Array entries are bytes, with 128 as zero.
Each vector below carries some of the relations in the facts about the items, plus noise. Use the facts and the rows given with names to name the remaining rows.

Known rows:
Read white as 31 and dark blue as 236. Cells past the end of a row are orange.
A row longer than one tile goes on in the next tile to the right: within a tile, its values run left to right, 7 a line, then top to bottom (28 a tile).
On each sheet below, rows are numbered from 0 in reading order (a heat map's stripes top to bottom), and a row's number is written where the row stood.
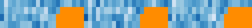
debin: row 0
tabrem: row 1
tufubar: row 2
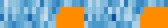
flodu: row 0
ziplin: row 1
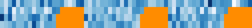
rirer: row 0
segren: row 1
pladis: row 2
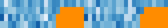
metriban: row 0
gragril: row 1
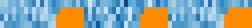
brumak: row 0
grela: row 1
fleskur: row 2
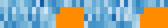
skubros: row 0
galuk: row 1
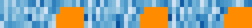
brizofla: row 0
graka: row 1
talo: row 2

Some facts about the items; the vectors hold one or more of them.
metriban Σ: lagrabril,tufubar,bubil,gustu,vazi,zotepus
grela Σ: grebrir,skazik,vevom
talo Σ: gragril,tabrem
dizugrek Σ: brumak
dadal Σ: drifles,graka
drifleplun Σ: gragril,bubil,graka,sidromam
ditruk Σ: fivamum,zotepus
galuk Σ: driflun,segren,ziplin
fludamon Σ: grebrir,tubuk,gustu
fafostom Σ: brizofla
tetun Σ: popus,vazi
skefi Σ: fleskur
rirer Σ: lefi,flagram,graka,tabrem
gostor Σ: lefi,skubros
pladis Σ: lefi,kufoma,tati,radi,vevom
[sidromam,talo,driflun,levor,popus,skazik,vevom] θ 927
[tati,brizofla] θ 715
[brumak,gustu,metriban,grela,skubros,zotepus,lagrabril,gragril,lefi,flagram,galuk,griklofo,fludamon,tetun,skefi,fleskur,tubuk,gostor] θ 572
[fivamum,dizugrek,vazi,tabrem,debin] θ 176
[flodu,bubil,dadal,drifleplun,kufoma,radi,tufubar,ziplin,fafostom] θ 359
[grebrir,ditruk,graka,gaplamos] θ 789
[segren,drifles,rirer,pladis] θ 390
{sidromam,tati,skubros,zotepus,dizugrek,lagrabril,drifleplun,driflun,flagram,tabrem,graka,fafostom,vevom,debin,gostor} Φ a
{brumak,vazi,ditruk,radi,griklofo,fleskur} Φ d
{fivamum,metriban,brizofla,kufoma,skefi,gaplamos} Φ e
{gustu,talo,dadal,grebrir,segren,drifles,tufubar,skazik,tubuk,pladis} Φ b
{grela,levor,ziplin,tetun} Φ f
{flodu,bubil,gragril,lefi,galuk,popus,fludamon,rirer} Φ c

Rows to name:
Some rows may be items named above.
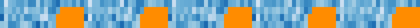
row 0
vazi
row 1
popus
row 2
fivamum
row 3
sidromam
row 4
gaplamos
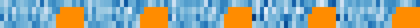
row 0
flagram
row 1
tati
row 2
levor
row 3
rirer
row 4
drifles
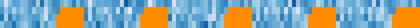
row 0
tubuk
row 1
vevom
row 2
ditruk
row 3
skubros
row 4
skefi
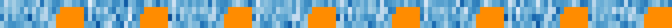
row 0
fafostom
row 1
fludamon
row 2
drifles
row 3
ditruk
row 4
gragril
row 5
skazik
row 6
dadal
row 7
dizugrek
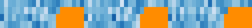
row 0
dizugrek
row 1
driflun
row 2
flagram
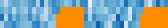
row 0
griklofo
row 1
grebrir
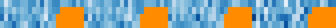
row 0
gustu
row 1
lagrabril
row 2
fafostom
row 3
drifleplun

